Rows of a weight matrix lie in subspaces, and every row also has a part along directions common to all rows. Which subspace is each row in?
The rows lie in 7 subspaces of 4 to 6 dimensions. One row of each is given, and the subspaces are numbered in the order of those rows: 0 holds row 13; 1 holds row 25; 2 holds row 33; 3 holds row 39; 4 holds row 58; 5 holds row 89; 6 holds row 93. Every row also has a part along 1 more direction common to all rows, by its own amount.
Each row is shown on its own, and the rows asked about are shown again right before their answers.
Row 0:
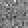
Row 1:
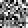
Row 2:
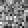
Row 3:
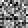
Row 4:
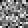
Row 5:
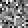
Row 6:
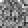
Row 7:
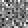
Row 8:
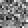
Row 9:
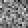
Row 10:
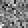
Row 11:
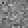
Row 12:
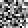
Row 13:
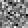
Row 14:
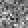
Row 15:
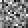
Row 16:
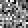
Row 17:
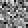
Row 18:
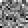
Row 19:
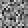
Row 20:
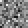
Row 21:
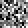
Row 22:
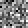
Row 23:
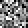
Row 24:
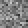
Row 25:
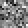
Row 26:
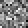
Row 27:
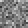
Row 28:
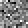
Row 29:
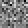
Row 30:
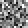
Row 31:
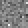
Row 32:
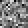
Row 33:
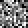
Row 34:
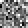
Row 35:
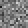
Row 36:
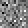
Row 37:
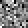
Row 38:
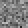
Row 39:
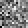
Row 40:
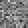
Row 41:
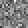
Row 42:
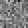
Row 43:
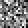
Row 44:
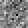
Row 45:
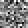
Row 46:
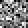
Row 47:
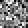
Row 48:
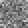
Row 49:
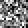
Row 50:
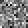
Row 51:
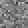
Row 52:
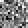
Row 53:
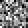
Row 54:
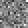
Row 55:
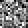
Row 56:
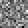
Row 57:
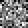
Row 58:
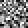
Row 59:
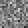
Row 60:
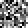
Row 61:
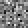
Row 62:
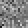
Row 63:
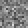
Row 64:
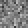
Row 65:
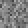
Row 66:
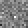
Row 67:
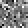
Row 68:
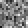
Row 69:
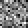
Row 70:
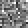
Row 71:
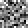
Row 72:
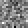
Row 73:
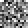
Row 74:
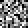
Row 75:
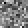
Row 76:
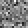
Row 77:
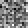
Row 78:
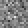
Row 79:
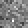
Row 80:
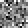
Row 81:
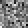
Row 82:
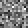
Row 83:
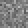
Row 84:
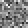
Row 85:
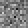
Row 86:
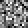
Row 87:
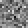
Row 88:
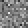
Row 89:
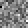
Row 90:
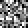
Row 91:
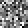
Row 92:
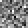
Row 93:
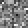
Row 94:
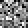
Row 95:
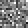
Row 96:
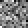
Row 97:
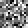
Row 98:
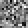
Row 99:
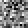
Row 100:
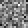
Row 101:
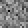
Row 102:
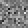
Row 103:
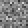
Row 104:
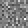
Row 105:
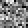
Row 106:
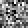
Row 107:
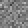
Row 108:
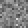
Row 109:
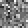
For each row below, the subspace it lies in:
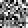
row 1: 3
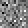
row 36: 5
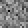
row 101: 2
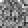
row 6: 2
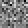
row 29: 4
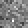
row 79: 6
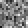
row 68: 1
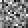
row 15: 0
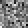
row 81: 4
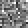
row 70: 0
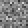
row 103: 4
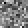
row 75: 6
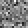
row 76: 5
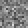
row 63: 3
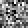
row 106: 4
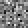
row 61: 3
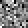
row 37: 4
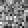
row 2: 1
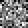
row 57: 3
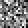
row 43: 2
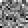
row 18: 2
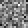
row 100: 3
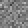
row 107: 1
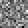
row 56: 2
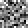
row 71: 0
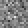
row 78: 6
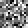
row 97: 3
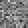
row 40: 0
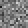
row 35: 5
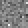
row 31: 0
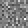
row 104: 2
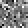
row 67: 4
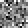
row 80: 5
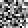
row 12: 1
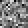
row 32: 2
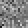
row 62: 4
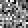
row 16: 0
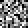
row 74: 1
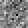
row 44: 6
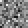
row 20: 1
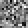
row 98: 5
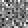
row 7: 5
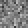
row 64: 0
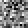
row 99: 6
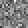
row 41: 2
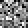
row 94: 3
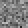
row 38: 1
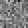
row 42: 0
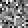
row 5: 1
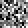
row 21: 2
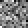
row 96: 3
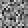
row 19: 2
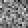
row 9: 6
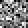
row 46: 3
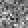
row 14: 6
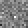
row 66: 3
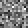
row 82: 6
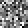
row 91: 6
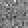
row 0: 5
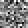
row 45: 5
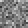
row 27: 3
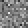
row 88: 5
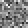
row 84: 5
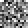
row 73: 1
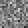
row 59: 4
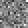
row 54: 5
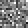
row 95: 0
